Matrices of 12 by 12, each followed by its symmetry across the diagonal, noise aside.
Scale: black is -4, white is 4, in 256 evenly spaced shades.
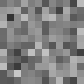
neither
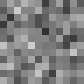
antisymmetric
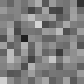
antisymmetric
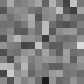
antisymmetric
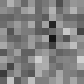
neither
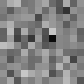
neither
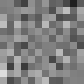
antisymmetric
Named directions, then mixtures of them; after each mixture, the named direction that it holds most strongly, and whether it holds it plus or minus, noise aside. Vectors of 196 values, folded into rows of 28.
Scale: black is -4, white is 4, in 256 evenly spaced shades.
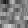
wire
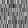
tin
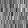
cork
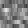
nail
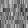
cork, minus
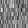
cork, minus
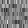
tin, plus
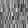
cork, minus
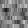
nail, minus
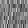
tin, plus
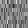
tin, plus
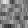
wire, minus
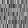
tin, plus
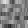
wire, minus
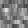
nail, plus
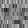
nail, minus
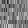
tin, plus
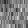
cork, plus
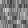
nail, plus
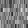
cork, plus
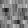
nail, minus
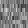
cork, minus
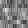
nail, plus
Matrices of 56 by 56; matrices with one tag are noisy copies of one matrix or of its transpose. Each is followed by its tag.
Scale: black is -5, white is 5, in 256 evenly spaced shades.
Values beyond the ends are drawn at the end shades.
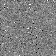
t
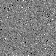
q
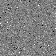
q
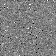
t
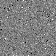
q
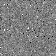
t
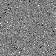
q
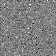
t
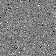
q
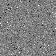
q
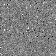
t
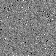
q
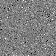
q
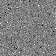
q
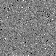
q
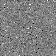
t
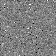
t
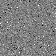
q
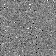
t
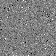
q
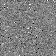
t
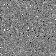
t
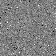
q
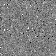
t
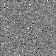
t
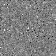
t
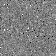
t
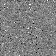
t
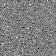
t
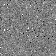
t
